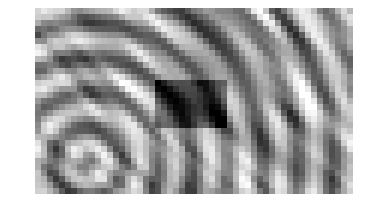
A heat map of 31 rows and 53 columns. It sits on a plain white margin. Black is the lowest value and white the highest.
The centre is the ninth with the lowest average. Concentric rings centre on the bottom left. No single row or column stands out from its neighbours. The halves do not mirror each other. An odd patch, lower than its surroundings, sits in the centre.
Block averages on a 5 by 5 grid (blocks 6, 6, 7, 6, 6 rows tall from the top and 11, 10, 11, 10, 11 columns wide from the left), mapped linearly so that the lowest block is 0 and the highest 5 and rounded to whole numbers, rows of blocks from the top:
44345 / 44444 / 44045 / 44444 / 44454
